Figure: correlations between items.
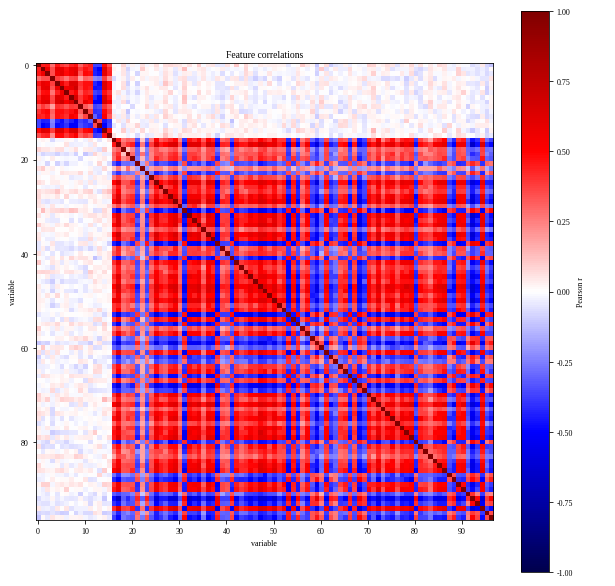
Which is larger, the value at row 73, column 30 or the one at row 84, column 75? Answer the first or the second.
the second
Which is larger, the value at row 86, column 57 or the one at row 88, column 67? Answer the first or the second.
the first
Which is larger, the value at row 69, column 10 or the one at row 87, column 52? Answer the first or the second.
the first
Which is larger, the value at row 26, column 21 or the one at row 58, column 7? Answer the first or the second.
the second
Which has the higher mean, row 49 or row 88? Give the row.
49
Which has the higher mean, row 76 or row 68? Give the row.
76
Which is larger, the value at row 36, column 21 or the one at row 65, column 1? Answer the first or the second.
the second
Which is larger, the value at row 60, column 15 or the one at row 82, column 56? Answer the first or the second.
the second
